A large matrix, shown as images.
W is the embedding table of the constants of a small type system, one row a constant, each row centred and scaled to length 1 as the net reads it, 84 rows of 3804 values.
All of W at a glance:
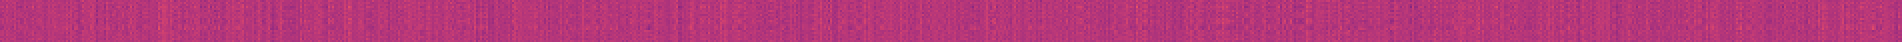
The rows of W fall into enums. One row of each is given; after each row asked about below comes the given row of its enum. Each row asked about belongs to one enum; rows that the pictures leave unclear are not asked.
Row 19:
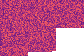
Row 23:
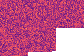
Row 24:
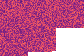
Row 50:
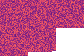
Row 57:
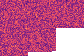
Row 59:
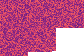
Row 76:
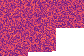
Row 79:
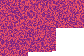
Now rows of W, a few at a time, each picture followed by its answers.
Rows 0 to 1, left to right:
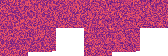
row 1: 57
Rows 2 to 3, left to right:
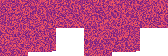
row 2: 50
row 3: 79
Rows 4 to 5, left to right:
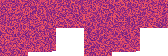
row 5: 59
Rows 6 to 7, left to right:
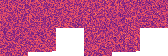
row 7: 76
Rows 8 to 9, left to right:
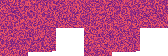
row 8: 79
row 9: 50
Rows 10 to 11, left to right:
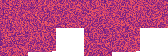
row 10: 19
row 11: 24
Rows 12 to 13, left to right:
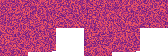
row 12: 50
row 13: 19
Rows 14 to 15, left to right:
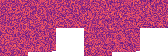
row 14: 50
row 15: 57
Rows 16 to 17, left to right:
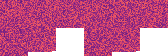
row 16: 24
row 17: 59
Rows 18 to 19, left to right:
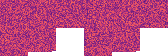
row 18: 50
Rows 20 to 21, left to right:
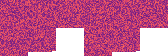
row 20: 79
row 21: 50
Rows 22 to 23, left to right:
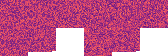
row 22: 79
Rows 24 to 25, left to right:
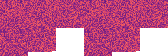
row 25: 24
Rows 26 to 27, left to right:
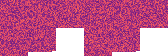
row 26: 79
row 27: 50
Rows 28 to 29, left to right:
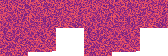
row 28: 59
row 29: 59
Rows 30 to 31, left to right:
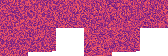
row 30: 79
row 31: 23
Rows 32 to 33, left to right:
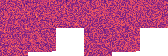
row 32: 57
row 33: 24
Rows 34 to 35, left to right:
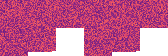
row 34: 24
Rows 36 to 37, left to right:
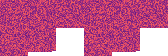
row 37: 50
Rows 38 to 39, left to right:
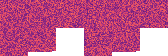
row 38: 59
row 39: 19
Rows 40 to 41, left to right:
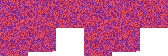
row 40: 79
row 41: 79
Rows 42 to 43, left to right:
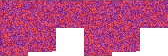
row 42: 19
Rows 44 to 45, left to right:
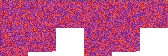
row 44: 19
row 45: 59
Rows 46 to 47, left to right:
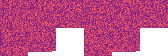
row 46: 19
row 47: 50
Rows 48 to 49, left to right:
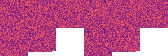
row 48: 79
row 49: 24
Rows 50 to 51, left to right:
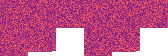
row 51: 59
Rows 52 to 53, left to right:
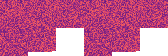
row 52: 24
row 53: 24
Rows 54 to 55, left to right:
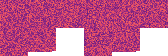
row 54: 59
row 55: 19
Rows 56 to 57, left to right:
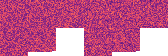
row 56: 59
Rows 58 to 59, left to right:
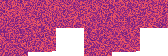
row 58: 24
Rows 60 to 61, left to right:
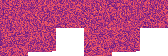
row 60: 19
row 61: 23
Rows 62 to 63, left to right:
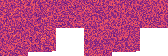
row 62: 76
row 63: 79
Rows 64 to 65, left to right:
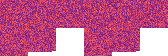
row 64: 50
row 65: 23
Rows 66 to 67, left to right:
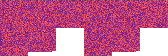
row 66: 19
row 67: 59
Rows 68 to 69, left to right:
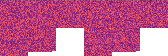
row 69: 57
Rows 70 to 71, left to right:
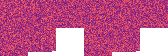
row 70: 76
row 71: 50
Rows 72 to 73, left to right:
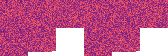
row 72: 24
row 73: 59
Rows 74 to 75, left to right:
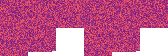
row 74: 79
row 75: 50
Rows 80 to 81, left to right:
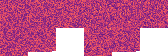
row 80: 59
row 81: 23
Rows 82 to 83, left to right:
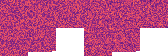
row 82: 79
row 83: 57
